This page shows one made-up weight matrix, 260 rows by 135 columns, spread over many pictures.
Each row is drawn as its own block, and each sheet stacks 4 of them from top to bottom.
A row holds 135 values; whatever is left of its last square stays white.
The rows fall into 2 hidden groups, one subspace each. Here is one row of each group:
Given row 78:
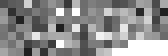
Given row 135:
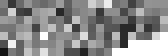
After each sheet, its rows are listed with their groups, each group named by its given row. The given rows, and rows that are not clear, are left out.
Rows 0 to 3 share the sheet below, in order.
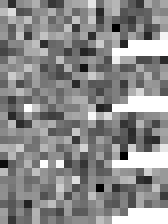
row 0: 135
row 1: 78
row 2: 135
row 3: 135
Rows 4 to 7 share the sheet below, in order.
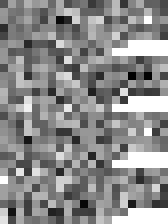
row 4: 78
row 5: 78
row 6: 78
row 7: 135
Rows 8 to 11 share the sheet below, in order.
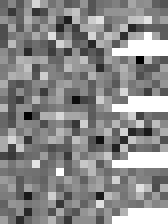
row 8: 78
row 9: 135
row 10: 78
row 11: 78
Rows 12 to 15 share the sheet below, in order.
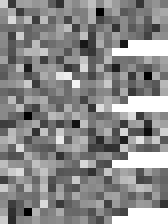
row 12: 135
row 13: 78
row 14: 78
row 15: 135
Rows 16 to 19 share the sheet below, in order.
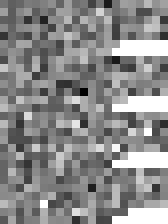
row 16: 135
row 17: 135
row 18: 78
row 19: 135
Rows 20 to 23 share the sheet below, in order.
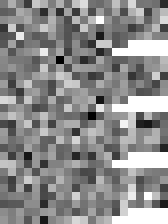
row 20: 78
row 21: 78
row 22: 135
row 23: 135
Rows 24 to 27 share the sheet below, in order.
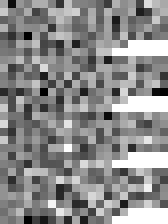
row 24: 135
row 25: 135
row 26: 135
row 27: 78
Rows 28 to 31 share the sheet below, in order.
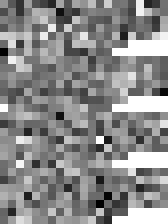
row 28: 135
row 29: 135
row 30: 78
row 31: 78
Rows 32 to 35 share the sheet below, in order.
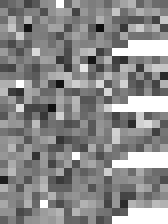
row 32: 78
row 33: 78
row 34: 135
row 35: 135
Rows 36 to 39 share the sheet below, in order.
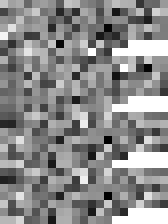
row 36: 78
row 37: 135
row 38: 78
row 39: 78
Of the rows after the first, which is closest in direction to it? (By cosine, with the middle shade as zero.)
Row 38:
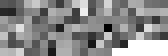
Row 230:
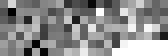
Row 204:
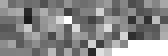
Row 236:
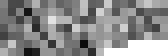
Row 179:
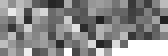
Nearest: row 236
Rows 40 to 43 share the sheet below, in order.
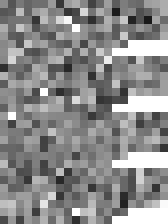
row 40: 78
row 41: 135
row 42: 135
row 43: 135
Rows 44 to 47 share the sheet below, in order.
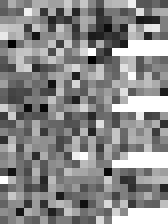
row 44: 78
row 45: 135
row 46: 135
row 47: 135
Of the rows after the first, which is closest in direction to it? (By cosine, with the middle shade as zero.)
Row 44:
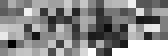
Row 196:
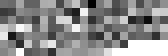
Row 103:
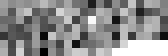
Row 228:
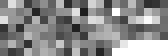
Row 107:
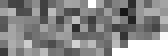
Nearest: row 196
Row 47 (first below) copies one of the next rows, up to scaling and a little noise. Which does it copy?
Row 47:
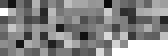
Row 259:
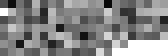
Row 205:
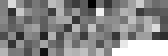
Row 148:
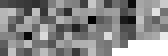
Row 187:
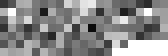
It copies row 259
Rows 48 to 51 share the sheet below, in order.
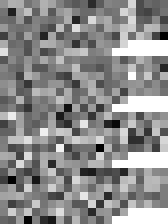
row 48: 135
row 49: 78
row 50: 78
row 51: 78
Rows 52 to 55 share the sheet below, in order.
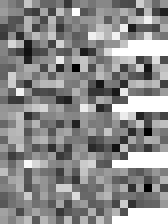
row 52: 78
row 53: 78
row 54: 78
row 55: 78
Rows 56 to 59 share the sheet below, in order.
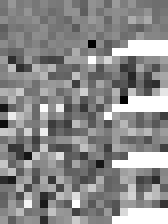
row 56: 78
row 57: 135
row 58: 135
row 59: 135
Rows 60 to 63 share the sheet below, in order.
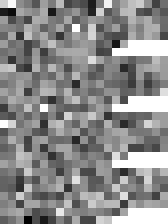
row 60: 135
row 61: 135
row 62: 135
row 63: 78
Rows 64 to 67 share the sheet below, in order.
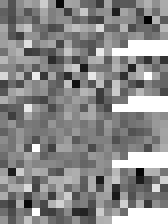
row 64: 78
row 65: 78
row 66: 135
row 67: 135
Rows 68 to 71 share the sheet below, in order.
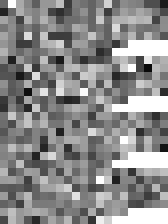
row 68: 135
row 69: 135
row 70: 135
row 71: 78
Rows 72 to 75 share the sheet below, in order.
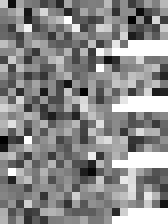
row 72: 78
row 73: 135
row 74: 78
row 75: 135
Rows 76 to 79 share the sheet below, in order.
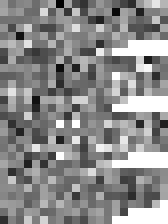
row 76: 78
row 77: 135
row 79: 135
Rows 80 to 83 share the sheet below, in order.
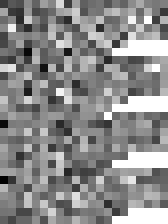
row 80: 78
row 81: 135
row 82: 135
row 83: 135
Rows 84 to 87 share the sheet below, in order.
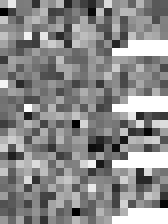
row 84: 135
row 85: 78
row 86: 78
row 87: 135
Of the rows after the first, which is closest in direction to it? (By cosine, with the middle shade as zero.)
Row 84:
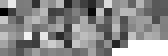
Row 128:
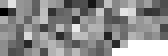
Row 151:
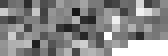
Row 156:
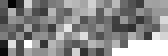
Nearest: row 128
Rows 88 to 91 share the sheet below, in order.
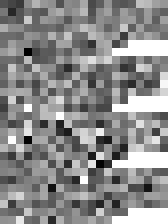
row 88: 78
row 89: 135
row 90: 78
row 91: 78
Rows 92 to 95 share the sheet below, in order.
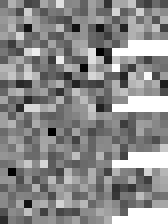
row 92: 78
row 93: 78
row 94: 135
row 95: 135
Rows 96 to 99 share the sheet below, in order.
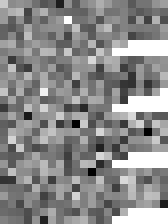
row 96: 78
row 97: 135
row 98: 78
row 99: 135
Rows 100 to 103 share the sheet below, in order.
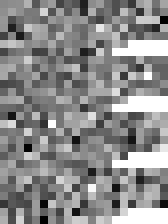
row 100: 78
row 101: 78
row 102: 135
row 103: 135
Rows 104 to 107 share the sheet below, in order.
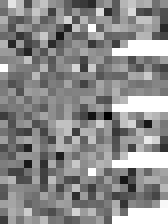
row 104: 135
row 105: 78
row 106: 135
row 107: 135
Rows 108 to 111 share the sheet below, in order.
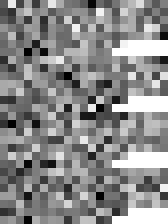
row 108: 135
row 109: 78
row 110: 78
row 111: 78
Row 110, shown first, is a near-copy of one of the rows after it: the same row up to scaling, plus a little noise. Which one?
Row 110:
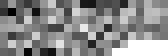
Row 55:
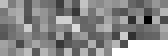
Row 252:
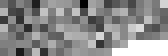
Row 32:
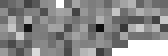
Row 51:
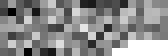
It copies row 51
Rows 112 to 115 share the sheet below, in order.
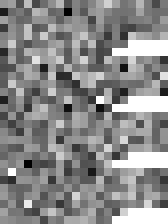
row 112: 135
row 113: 78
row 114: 78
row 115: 135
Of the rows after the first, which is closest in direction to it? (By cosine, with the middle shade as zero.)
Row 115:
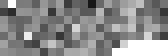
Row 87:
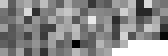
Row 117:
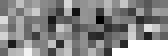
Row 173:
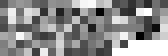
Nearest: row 87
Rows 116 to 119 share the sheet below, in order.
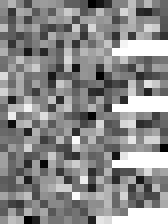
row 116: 135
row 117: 78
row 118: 135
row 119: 78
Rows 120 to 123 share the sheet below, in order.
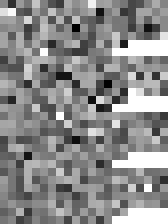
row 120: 135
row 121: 78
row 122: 78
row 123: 78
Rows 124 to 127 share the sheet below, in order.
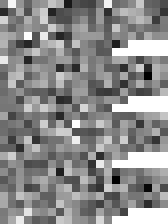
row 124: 135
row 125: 78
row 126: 78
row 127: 78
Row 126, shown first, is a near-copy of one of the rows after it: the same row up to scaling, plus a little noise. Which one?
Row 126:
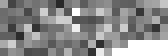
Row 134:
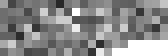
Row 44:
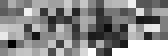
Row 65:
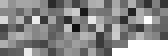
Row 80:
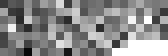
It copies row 134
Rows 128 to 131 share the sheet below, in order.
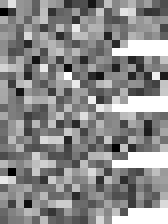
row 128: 135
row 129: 78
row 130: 78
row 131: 135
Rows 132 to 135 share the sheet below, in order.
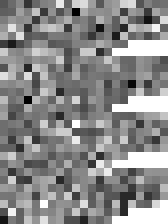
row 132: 78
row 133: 135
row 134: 78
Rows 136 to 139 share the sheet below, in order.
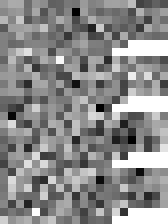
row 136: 78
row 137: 78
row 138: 135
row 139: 135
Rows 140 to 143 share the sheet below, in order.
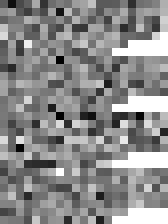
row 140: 135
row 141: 78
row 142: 78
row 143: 78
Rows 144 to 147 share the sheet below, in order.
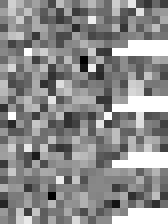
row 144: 78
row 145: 78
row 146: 135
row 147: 135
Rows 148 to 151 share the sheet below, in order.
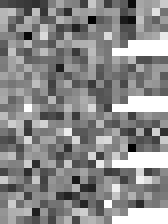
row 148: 135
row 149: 78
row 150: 78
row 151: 135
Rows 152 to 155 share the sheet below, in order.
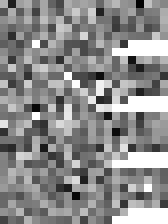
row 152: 135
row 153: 78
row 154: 135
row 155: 78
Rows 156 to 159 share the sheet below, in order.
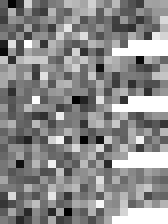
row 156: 135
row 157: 135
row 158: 78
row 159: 78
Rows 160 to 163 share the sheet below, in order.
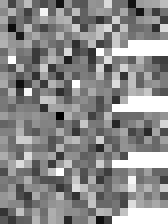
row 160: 78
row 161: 135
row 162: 78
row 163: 78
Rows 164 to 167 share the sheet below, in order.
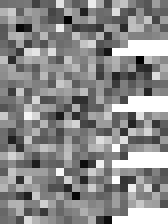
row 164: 78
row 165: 135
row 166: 78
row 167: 78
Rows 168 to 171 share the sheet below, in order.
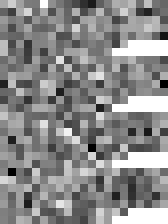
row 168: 135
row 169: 78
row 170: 78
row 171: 135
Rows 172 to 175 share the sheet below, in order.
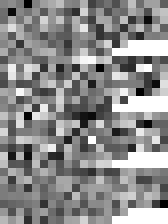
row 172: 78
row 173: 135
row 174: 135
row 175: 135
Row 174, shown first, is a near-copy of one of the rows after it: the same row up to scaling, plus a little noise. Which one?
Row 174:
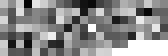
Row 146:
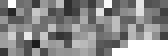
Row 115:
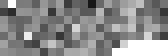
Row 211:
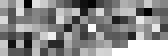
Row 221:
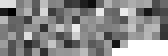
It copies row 211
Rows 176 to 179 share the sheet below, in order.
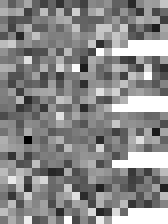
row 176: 78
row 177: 78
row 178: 78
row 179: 78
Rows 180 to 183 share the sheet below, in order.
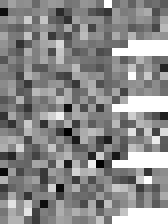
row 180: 135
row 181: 78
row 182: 78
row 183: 135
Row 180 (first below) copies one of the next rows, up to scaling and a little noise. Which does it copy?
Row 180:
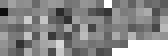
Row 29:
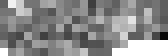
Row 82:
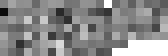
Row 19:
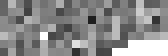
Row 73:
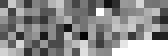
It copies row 82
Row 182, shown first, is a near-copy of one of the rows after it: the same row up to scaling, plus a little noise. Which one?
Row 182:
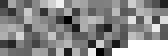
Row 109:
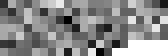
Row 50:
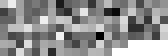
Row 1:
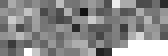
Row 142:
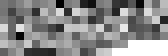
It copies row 109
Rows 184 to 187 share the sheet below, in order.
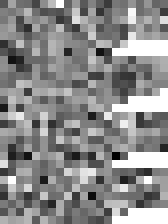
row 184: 78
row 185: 135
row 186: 135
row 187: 135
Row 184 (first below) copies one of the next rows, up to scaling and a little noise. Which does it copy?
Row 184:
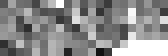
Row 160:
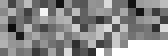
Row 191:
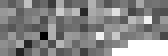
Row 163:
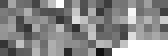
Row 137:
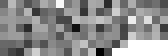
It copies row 163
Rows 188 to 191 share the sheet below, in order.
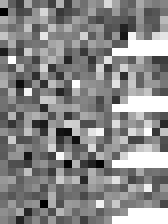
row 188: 135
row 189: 135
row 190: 78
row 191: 78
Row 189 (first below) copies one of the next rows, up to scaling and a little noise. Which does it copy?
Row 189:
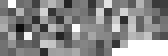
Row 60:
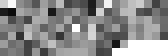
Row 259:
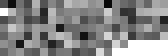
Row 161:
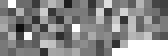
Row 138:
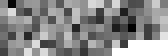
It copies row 161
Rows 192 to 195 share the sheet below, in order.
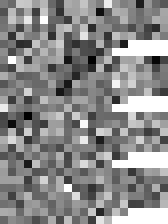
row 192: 135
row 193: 135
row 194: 78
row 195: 78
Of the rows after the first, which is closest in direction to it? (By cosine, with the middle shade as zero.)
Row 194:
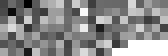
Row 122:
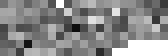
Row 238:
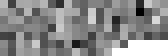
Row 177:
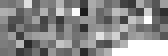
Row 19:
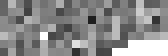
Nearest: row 19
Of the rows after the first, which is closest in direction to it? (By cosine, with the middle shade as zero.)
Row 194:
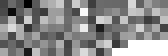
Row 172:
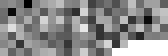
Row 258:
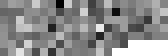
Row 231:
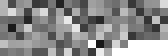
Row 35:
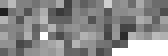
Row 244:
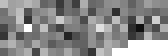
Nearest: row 172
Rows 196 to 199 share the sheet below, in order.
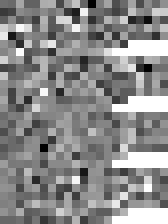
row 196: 78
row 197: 135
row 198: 135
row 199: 78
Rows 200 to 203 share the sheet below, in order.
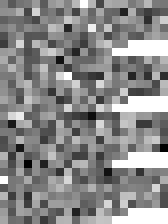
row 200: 78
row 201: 78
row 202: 135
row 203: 135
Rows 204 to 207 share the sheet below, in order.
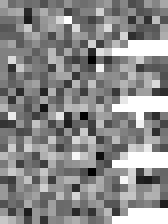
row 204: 78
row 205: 135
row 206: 135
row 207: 135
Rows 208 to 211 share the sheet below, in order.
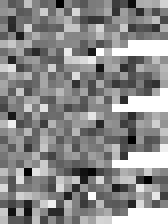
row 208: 78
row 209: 135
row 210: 135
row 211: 135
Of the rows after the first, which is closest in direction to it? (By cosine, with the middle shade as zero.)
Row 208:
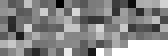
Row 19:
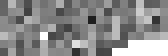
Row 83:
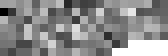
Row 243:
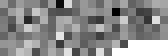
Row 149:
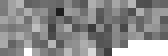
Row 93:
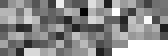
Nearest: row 243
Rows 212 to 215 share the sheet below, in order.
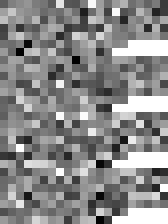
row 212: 78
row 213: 78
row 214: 78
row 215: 78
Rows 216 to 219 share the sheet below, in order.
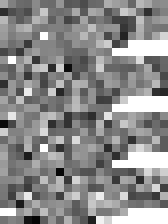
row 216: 135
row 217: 135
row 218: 135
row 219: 78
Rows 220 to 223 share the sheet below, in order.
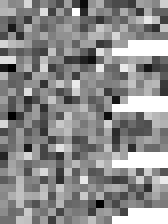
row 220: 78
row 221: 135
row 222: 135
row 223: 78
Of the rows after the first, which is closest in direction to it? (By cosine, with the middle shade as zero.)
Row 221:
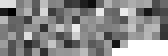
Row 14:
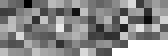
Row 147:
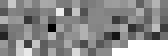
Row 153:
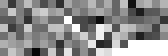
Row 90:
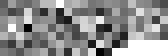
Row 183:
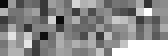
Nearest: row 147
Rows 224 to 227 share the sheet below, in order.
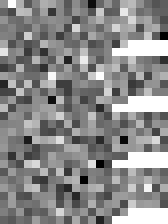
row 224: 135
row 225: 78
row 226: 78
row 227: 78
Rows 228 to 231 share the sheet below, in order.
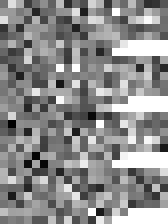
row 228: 78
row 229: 78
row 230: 135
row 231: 78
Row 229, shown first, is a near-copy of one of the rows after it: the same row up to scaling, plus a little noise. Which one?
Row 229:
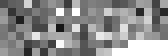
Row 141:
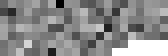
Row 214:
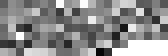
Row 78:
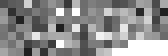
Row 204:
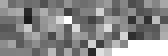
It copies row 78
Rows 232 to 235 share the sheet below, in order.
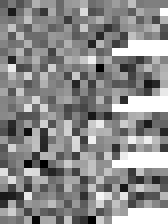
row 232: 78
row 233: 135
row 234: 135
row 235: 78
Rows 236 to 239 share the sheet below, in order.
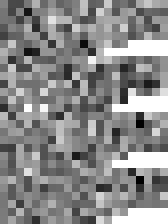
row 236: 78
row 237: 135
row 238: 135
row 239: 78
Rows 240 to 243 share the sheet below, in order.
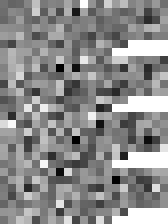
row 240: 78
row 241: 78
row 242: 135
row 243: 78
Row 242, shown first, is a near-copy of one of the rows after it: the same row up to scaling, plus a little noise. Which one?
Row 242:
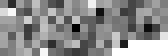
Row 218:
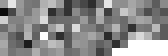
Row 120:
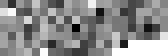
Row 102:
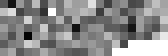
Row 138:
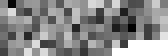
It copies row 120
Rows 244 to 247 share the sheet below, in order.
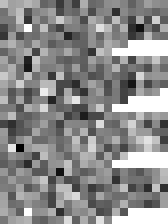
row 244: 78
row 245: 135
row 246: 135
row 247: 78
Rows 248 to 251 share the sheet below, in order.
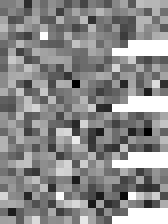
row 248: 135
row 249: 78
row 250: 78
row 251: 78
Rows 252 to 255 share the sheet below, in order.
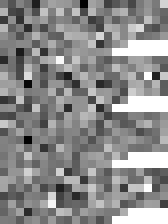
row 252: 78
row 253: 78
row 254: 135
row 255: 78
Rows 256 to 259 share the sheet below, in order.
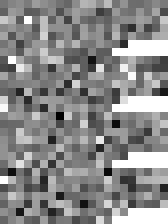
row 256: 135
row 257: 135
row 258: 78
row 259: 135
